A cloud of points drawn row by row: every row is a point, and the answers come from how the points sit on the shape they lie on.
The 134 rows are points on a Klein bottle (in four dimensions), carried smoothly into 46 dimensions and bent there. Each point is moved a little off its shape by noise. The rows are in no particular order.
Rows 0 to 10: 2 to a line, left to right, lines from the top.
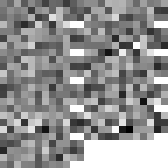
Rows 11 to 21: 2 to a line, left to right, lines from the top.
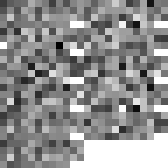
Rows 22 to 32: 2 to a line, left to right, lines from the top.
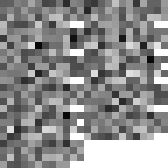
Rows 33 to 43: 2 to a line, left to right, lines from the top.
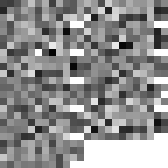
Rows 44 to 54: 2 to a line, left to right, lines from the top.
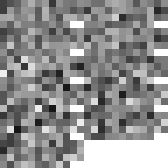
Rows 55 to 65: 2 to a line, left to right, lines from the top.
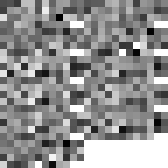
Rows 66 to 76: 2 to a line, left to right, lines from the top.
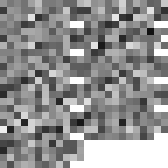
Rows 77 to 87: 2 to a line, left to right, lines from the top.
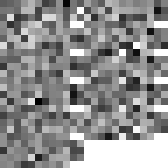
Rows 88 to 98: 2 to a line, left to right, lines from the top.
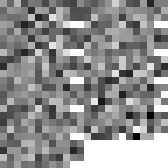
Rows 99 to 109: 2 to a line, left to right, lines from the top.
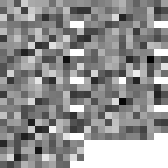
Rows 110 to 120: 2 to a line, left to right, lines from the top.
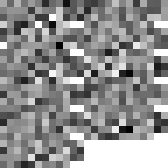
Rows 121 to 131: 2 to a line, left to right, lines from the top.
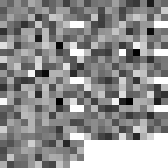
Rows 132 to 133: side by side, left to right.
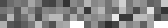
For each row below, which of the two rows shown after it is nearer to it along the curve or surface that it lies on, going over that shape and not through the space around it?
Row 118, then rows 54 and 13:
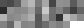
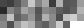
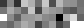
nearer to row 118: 54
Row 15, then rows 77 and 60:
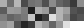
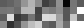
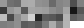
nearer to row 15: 60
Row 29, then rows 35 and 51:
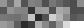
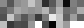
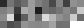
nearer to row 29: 35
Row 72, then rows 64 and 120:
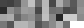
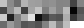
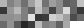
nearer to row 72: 64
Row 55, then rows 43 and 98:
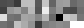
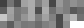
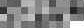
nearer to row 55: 98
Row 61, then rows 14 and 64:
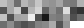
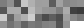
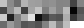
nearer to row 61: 14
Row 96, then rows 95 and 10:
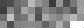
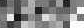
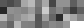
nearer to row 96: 10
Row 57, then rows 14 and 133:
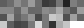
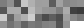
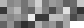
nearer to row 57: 133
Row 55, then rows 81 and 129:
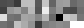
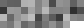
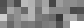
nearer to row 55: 81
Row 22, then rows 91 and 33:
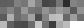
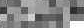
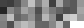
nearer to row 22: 33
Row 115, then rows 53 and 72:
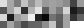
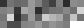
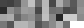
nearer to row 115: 72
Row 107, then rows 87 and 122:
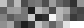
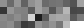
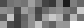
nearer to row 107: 87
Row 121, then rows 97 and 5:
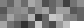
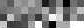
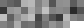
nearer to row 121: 97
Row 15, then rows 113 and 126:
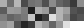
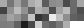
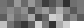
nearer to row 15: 126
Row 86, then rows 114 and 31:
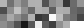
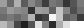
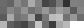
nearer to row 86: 31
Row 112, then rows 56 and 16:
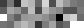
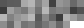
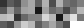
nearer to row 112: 16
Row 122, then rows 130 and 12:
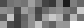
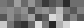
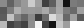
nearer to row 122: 130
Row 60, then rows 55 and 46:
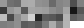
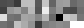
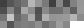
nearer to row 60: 55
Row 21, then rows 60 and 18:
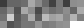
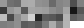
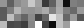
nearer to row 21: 18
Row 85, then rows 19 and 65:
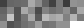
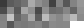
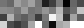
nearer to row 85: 19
